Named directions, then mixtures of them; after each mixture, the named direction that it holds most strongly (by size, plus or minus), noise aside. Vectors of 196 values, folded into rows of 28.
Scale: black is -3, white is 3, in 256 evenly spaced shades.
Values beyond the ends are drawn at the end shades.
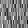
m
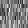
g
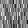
m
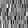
m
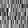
g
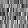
g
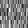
g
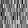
m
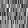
g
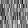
g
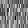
g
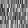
g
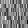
m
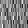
m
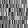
m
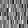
m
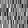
m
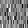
m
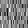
m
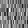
m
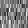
g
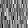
m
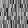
m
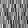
m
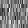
g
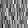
m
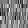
g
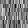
g
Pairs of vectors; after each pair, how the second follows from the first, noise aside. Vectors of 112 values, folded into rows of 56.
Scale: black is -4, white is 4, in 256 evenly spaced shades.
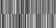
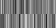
sign-scrambled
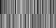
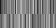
copied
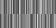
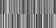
wrapped around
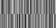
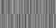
shrunk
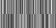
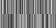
copied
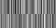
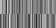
wrapped around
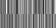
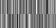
wrapped around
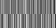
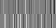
partly zeroed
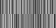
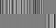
partly zeroed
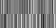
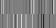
partly zeroed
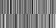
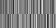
wrapped around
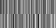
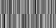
wrapped around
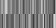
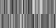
wrapped around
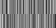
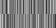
copied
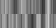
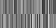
sign-scrambled
